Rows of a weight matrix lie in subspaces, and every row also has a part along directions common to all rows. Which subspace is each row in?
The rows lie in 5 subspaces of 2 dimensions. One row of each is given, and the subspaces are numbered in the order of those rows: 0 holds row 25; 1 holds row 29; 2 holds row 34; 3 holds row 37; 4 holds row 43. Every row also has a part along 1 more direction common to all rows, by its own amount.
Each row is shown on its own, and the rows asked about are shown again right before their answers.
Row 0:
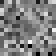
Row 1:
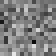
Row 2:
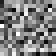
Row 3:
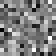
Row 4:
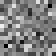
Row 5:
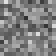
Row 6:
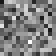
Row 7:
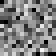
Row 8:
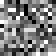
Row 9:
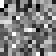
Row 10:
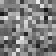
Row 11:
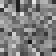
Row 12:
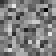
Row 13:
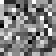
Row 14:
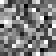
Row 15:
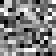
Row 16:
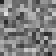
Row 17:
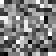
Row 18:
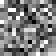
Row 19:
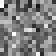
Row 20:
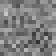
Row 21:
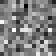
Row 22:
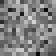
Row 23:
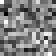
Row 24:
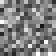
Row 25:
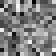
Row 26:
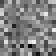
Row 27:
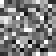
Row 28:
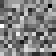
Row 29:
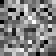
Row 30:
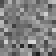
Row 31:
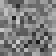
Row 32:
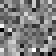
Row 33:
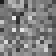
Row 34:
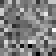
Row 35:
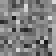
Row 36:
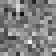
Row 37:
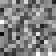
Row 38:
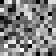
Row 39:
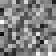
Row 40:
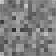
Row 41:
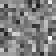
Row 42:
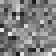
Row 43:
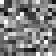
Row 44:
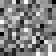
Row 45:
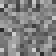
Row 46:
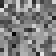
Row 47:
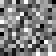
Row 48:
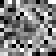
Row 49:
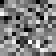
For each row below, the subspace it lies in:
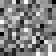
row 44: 3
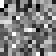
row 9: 0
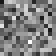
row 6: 3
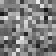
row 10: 1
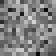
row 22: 1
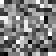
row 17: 1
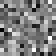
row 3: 0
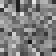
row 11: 0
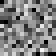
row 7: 3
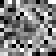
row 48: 2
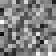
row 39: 3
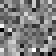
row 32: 0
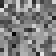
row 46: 0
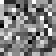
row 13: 3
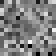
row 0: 2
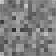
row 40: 4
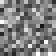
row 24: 3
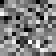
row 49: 1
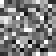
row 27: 1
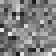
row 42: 0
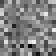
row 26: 2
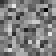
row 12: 1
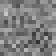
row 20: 4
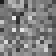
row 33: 4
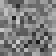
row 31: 4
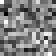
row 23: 4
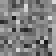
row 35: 4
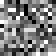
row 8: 1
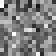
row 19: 0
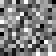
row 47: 3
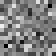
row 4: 2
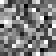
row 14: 3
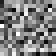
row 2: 2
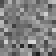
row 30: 2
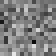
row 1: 2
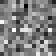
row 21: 4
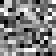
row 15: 4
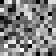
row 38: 2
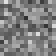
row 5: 3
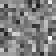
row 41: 0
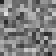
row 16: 4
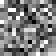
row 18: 1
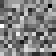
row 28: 2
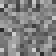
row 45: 0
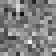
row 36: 0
